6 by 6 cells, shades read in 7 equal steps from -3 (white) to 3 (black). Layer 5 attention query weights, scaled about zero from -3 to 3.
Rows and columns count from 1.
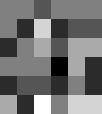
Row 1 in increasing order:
0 0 0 0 0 1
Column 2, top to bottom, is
0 2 0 0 1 2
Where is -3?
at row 6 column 3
